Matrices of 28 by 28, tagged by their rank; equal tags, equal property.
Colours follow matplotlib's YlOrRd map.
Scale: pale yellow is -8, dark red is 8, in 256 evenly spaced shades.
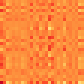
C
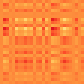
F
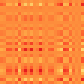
F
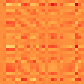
C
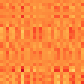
C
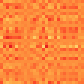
C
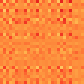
C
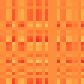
F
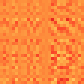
C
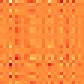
C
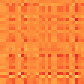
C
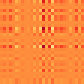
F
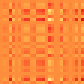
F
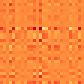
C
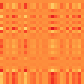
F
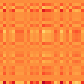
F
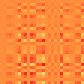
F
